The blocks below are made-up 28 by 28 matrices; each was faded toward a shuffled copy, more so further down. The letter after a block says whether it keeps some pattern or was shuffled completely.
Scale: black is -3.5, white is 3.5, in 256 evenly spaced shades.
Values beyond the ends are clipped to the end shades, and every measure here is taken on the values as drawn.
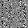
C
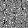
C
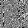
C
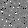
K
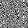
C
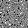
K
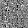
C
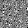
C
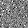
K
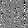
C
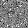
K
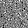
K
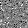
K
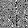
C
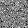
K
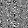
C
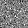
K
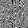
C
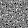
K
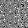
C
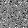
K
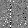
C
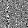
C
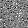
K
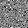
K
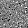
K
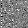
C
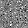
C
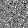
K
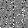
C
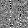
C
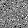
K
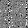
C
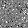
K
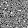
K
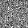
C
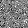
K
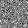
K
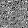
K
